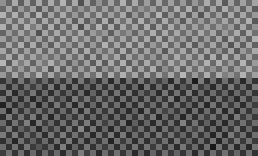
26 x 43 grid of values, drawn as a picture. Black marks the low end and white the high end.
The top part is higher, up to a seam about 50% of the way down. The field is checkered. On average the colour sits 40% of the way up the scale.
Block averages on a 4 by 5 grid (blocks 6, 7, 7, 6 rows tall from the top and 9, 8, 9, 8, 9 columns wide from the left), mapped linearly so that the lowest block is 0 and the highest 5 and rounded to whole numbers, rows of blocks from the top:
5 5 5 5 5 | 5 5 5 5 5 | 0 0 0 0 0 | 0 0 0 0 0
